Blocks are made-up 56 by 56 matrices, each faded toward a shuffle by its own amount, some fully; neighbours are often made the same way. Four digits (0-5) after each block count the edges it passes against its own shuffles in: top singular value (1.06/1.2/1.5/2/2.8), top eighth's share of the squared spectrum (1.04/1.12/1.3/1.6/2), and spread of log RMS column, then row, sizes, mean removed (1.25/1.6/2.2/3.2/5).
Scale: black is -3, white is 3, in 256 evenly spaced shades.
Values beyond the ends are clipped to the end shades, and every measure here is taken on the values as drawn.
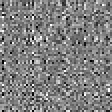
4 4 3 3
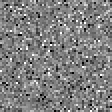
0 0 0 0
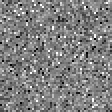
1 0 0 0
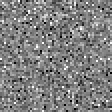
0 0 0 0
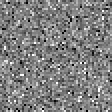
1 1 0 0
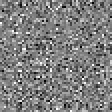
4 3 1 1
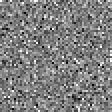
2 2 0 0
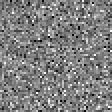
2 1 0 0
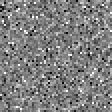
1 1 0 0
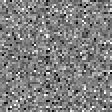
3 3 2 1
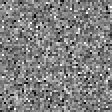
1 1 0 0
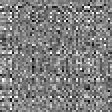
4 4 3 3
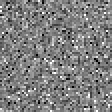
1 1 0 0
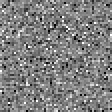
1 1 0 0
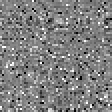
3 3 0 1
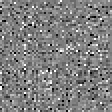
4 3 2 2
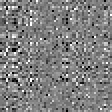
4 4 3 2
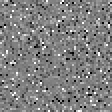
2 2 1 0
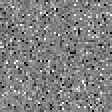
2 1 0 0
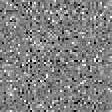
4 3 1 2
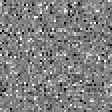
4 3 1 2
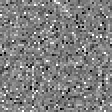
2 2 0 0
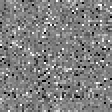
3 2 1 1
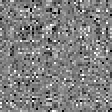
4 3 2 1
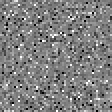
2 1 0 0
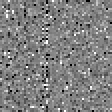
2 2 1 0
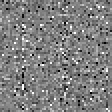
1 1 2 0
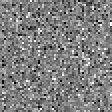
0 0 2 0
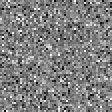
0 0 0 0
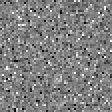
0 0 0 0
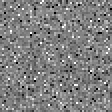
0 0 0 0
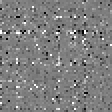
2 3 2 2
